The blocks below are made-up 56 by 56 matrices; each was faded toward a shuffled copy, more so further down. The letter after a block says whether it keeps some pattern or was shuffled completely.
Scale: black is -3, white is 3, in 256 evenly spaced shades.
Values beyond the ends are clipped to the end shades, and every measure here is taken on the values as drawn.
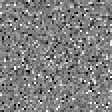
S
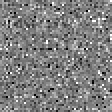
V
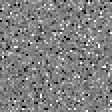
S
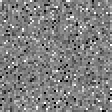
S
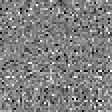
V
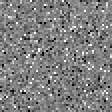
S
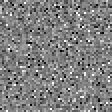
S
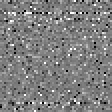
V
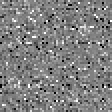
V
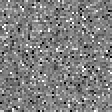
S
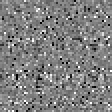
V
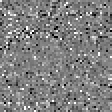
V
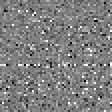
V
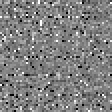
V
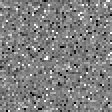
S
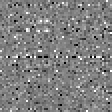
V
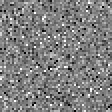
S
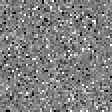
S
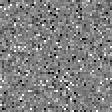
S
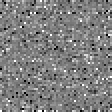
V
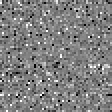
V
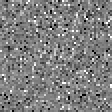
S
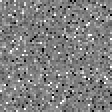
S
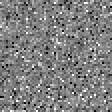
S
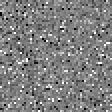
S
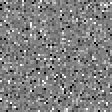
S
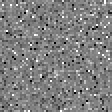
S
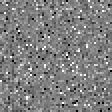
S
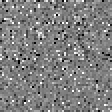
V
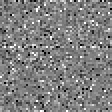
V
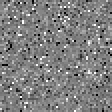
S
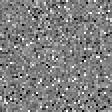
S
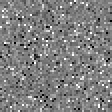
S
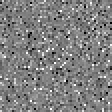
S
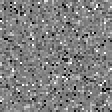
S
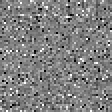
V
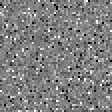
S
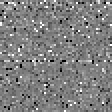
V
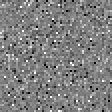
S
